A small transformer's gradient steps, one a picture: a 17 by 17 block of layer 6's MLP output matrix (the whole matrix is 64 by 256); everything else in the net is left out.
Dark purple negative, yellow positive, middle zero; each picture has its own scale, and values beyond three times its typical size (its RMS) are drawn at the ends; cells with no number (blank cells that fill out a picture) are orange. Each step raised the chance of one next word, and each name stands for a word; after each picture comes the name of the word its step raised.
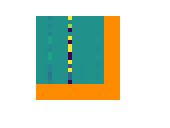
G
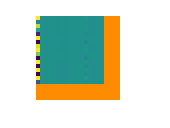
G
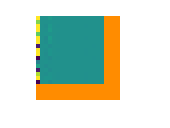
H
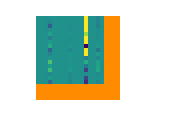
H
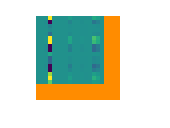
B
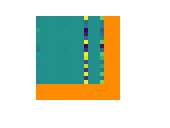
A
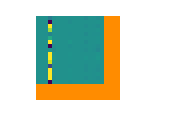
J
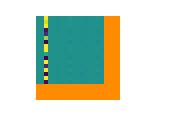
G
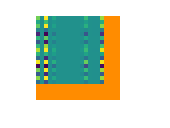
G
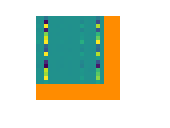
J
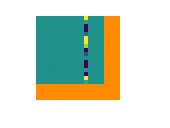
B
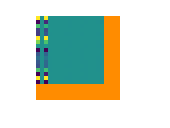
B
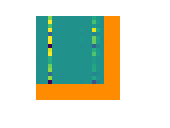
H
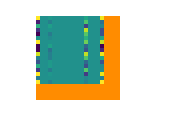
A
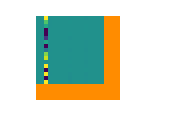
A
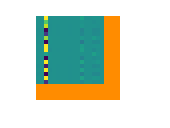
G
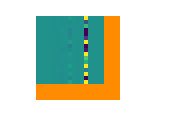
A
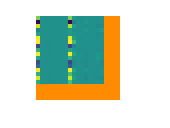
J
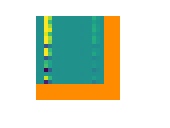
H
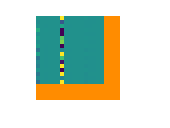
A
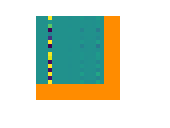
A
